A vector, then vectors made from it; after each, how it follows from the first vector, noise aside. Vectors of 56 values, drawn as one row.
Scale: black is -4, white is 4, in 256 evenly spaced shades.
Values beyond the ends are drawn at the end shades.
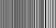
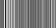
wrapped around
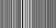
wrapped around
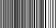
scaled up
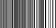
scaled up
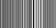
wrapped around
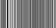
wrapped around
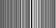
wrapped around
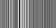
wrapped around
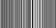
wrapped around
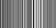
wrapped around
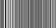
wrapped around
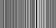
wrapped around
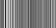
wrapped around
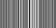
wrapped around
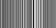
wrapped around
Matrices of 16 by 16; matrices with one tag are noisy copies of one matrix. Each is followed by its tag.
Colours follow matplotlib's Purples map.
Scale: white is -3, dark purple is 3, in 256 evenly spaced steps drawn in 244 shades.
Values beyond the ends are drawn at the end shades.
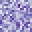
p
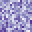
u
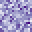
p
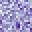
p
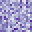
u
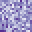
u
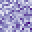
p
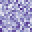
p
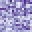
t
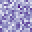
p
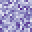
p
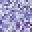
p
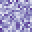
p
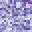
t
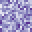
p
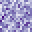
p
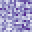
t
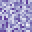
u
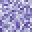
p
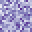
p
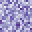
p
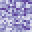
t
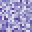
u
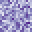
p
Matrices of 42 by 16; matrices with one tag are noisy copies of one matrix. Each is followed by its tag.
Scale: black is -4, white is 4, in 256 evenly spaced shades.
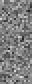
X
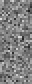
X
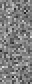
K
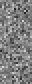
K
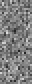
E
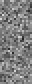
X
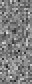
E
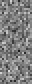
E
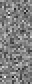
K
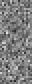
E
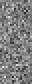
K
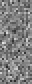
E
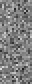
K
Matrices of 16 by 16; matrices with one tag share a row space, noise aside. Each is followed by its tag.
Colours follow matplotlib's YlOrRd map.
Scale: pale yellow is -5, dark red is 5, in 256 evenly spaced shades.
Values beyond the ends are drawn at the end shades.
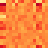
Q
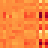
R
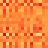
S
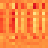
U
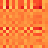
S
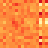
R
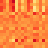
U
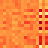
R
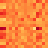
Q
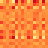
U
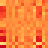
Q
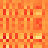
S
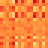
U
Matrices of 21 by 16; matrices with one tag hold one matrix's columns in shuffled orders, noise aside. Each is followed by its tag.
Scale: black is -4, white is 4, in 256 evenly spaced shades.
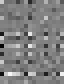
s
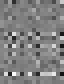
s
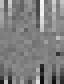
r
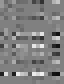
s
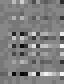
s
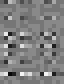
s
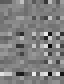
s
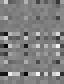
s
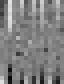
r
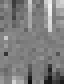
r
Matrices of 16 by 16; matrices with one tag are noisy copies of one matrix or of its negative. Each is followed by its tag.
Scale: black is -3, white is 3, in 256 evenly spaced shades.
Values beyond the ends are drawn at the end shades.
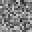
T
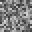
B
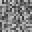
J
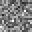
T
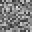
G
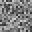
G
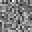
J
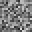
T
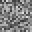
G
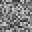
G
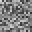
G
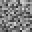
T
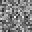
J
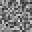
T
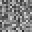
J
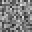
J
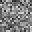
G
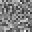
G
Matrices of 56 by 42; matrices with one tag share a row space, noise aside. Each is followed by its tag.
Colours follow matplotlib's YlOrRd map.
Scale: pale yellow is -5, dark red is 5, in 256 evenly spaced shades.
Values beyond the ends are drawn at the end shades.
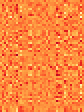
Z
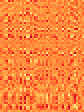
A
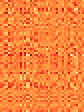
A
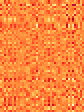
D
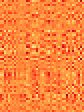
D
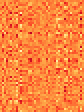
Z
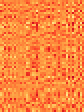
D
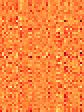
Z
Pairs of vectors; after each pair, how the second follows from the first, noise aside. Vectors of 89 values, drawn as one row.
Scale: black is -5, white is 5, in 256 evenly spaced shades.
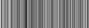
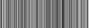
reversed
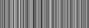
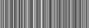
negated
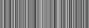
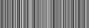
reversed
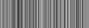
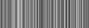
negated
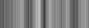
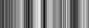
scaled up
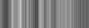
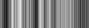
scaled up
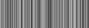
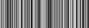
scaled up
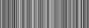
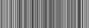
negated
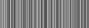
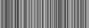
shuffled
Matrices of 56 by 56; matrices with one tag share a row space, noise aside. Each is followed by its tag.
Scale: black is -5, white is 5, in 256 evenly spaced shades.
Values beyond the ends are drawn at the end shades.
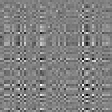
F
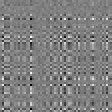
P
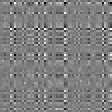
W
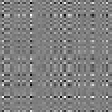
P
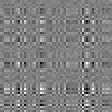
F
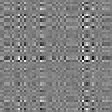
F
